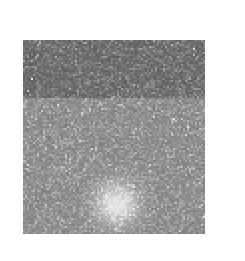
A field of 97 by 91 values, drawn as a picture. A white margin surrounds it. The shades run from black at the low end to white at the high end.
Stripes: none. Bumps: one, in the bottom middle. Ninth with the highest average: bottom middle. Seam: horizontal, 30% of the way down, the bottom part higher.
